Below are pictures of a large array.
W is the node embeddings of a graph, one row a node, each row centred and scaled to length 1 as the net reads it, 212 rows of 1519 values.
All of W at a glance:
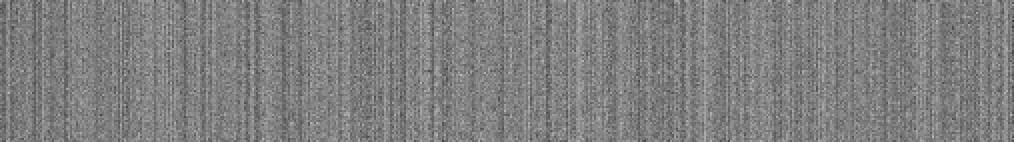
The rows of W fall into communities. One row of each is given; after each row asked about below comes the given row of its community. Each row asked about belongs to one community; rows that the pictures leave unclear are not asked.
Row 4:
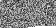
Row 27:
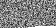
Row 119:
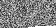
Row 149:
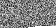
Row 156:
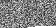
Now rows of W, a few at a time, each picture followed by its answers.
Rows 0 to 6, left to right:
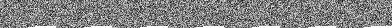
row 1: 119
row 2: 119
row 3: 156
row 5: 27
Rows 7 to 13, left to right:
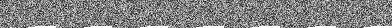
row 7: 27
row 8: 156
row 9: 4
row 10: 156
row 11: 27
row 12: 149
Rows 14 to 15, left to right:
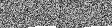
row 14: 156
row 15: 4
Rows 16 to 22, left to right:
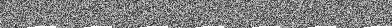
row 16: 27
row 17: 156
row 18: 149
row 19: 149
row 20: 27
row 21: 156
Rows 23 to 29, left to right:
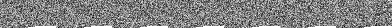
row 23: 4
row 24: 4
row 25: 27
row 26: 156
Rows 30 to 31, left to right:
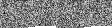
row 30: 4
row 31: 4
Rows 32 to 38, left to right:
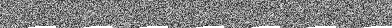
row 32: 156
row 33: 149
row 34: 156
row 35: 149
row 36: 27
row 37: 156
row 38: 149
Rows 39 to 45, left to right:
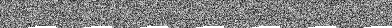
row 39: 119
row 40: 4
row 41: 4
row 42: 4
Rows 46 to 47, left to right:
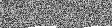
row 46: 4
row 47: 27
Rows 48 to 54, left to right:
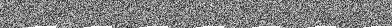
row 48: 119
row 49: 156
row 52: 119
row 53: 156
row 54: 149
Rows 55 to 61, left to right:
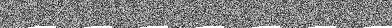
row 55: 119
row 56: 27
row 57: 4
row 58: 27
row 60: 4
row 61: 27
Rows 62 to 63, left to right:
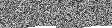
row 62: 156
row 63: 27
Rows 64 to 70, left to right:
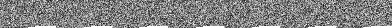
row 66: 156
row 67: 4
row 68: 119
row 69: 119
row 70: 27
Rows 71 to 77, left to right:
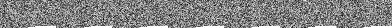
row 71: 4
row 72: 149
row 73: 156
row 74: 149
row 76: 4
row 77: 119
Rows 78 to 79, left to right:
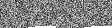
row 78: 119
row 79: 156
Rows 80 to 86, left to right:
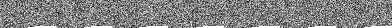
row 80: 149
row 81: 119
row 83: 119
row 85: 149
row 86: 119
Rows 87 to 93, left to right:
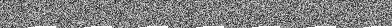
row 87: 27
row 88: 119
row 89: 4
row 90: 149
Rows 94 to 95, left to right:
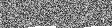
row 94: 27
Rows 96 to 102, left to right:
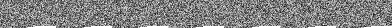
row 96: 4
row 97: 156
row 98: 4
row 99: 156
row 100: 156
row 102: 156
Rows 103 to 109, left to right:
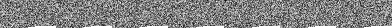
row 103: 156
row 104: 27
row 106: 27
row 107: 149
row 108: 4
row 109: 149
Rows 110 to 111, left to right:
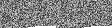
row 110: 4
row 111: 156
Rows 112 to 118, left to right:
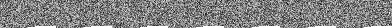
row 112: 156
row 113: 156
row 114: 119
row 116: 27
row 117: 4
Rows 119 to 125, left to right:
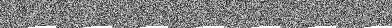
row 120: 27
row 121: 119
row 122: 156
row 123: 156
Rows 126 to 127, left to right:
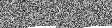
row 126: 119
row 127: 149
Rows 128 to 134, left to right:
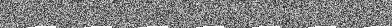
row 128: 156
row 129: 119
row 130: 156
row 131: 4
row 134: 149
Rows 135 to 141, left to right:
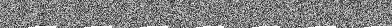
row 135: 119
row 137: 156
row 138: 27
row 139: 27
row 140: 27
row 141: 4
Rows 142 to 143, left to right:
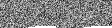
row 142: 156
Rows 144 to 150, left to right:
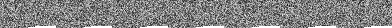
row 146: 149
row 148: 119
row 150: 4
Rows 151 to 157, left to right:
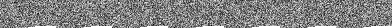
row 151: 119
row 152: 156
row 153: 119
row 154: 119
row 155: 4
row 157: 149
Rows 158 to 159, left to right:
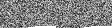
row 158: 119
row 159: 149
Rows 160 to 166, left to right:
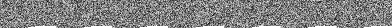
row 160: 27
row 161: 119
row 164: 119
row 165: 156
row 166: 119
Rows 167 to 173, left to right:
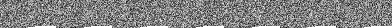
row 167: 4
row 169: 27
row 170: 156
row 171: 27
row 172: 27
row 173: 4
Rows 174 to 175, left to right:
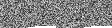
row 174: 119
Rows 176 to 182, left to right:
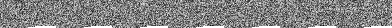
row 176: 4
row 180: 27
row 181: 119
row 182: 4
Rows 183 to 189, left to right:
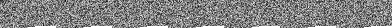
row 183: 156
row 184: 156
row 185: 156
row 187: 27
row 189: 149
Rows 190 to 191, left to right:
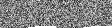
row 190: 4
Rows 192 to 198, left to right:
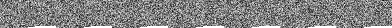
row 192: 149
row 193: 149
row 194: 27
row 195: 156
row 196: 4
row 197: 119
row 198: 27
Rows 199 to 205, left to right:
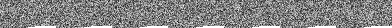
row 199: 4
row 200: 119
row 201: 27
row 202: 119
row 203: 156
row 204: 4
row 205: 4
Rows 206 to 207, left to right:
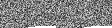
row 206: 156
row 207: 4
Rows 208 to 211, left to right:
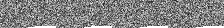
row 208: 119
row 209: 119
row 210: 156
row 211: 149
